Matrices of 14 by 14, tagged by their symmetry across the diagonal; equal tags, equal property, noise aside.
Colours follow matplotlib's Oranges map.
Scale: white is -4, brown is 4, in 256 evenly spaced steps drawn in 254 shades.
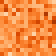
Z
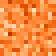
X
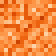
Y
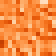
X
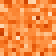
X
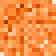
Y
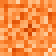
Y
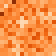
Y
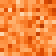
Z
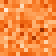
Z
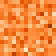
X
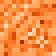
Y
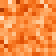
X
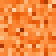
Z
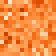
Z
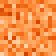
Z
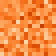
X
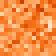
Z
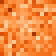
Y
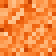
Y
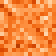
X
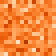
Z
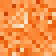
Y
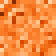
Y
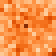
Y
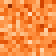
Z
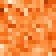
X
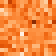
X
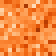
Z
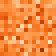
X
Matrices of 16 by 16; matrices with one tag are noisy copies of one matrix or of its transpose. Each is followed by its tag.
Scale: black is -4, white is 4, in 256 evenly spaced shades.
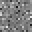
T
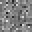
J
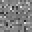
J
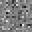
J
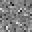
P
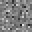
J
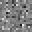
J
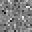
P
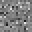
J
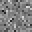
P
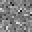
P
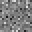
T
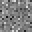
T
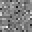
T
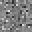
J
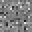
J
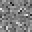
P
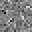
P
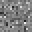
J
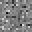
J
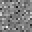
T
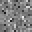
P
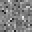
P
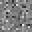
J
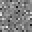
T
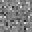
J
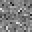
P
